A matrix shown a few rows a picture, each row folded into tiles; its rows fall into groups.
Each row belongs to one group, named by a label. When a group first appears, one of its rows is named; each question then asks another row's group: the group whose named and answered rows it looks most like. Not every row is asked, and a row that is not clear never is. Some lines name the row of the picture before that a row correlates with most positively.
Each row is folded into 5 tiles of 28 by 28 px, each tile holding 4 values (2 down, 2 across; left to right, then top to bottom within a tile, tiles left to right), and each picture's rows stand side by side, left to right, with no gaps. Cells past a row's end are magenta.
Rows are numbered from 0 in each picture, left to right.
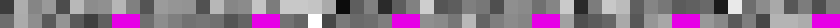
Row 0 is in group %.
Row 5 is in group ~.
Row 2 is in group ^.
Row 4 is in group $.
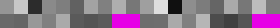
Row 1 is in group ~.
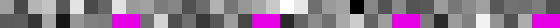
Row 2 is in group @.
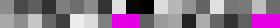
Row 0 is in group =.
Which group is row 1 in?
%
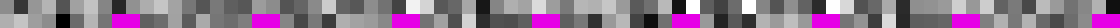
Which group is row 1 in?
^
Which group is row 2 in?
$
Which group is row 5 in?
$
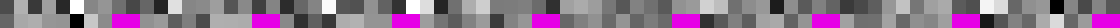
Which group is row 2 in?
$
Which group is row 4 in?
^
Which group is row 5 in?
@
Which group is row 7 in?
@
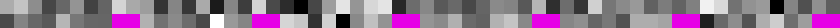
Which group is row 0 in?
^
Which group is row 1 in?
=
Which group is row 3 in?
=
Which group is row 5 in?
@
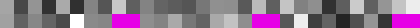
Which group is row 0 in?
=
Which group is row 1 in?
=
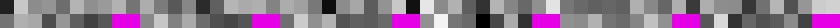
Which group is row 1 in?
%
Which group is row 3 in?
^
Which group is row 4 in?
=
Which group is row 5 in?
^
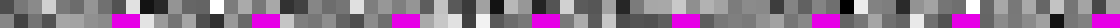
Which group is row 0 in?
$
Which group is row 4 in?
%
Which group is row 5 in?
@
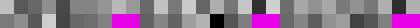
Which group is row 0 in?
%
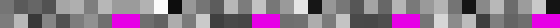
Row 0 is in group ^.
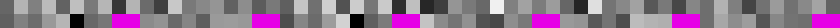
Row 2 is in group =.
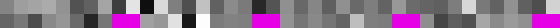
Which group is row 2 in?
=
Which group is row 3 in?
$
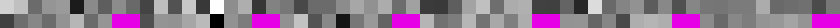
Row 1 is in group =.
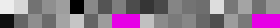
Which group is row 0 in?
@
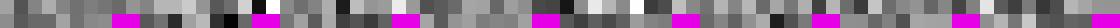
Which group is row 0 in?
$
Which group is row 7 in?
%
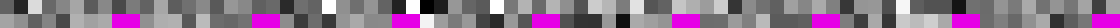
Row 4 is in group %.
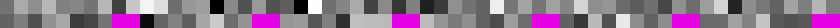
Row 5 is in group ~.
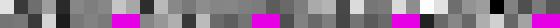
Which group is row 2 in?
%
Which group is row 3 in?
@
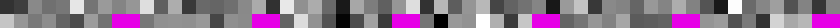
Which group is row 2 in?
^
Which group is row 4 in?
~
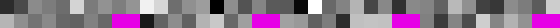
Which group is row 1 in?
@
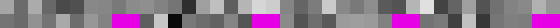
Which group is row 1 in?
^
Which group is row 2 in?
$
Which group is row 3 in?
%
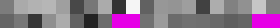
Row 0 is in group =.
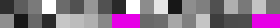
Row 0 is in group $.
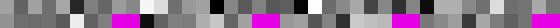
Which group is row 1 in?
@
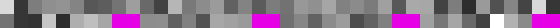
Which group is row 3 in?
=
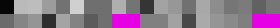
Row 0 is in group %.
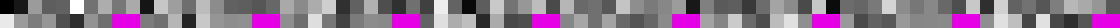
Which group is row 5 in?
=
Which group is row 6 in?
$
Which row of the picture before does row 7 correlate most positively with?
0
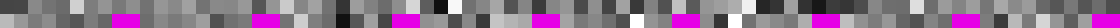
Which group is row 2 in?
^
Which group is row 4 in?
=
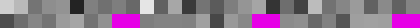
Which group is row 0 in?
@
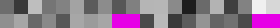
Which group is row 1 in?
^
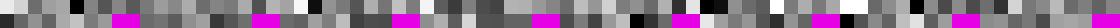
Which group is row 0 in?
@
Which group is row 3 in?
%
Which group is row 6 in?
@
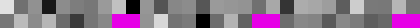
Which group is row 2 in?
%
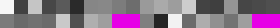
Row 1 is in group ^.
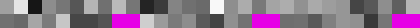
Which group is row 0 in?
~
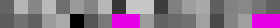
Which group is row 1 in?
$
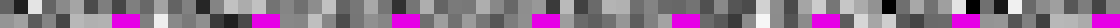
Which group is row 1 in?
%
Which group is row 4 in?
$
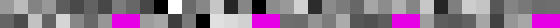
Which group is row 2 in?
~
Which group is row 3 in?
$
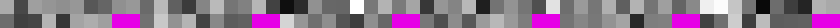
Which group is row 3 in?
$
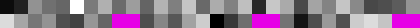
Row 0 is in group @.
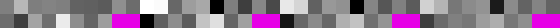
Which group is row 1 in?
@
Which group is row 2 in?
@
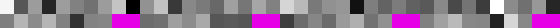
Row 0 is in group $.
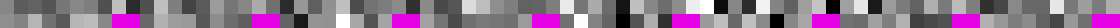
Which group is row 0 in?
=
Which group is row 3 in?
$
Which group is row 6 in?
~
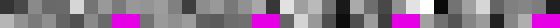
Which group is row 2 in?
^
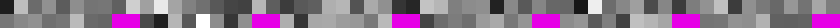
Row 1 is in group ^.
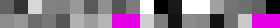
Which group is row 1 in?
$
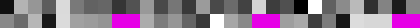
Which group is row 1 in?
=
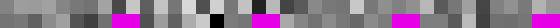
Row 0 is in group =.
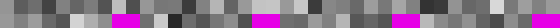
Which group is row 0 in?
=
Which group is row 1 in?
^
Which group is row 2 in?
~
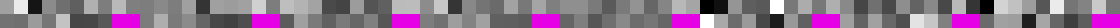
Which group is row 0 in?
~
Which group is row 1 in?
%
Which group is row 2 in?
^
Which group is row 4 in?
^
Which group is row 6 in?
=
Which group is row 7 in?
%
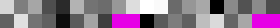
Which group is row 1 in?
@
